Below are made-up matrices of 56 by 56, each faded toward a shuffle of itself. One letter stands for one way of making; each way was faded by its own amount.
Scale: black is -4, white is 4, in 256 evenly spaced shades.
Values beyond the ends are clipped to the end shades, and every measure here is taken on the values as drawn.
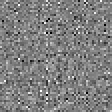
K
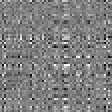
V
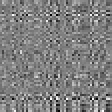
V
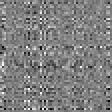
V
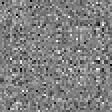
K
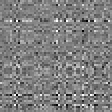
V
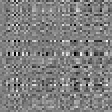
V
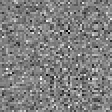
K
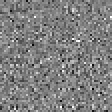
K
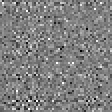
K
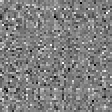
K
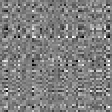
V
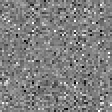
K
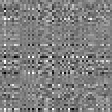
V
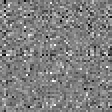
K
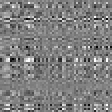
V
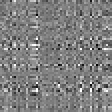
V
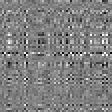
V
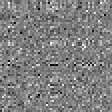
K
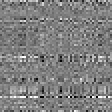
V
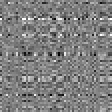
V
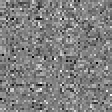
K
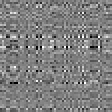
V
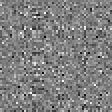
K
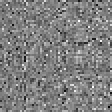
K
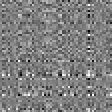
V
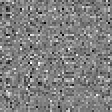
K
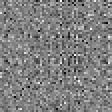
K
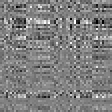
V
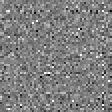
K
